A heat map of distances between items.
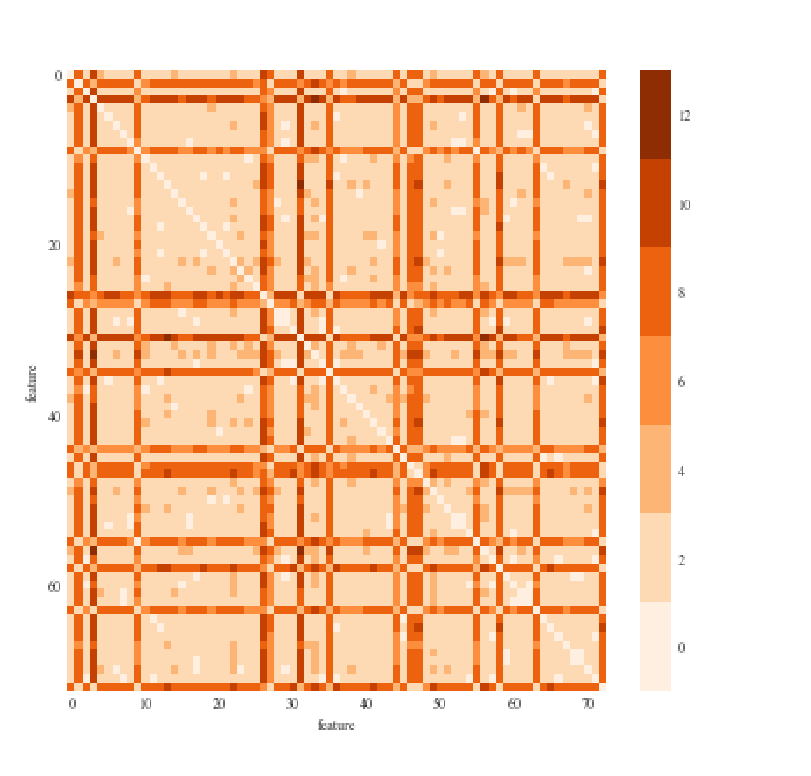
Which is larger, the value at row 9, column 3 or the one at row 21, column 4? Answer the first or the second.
the first
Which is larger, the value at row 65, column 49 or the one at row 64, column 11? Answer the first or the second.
the first
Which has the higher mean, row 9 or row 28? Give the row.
9
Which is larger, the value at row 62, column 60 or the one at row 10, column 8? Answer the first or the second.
the second
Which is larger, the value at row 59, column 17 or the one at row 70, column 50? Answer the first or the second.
the second
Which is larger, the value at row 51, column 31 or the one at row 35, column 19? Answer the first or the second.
the first
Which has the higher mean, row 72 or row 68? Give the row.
72
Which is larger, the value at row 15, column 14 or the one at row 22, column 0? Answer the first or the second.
the second
